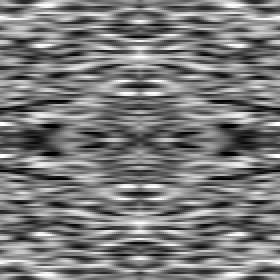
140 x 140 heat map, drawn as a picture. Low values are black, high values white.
No overall slope runs across the table. The histogram is bell-shaped. It mirrors both left to right and top to bottom. Streaks run across, left to right.
